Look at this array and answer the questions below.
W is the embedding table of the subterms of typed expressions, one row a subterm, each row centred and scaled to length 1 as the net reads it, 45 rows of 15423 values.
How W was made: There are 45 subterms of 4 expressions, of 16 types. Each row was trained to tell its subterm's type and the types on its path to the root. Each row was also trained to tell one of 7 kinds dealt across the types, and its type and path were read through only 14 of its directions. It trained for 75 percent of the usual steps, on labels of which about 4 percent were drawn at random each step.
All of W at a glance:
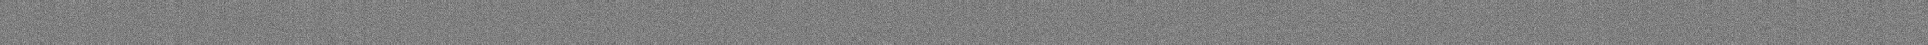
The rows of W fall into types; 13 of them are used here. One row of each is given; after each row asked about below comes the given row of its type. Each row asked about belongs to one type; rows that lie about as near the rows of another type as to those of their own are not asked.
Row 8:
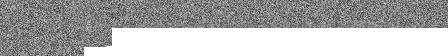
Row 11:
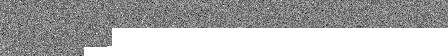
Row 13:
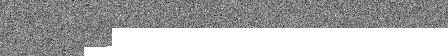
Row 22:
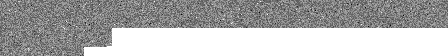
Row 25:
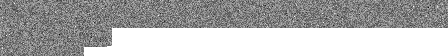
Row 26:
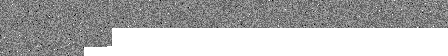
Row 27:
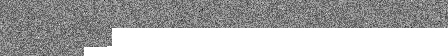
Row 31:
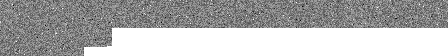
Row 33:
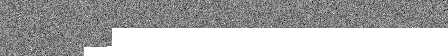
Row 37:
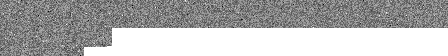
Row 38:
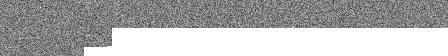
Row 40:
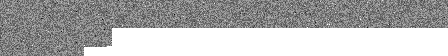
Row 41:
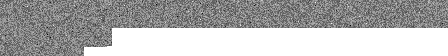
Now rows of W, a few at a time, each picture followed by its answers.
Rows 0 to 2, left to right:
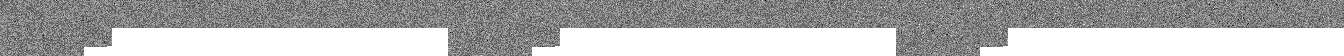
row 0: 25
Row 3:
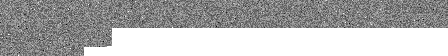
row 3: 13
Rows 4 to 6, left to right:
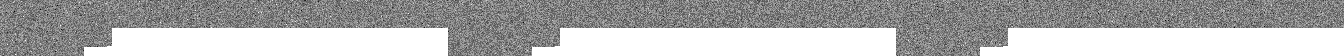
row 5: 33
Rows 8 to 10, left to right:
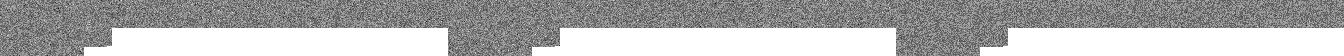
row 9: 41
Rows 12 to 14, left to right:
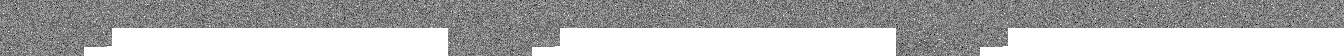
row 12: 41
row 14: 33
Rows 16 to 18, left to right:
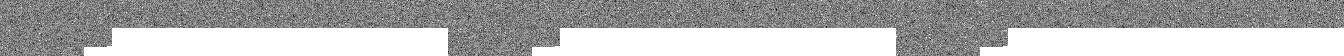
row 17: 13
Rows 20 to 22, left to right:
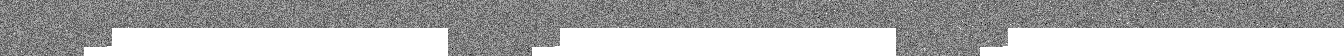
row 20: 33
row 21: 31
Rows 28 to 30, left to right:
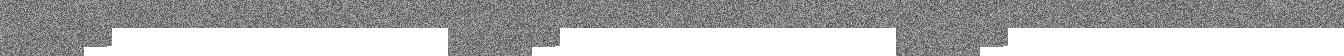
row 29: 38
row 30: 22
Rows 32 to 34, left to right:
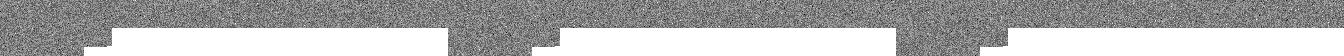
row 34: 41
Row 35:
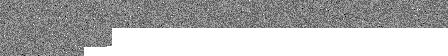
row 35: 31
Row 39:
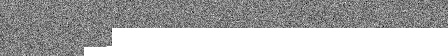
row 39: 37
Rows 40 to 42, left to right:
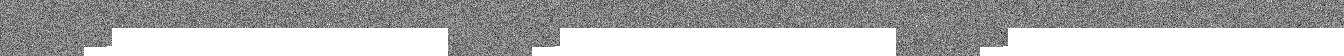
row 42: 25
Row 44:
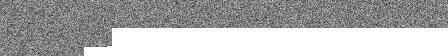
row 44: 25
